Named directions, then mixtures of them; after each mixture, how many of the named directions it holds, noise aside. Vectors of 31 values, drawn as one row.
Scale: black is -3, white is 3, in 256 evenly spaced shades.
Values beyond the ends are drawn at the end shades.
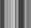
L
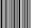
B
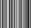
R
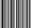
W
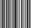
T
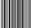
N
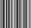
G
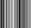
three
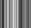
two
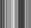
one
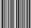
one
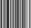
one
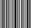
one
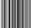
one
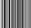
one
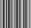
one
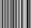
three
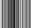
three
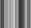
one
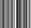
three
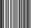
three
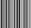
two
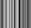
three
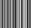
two
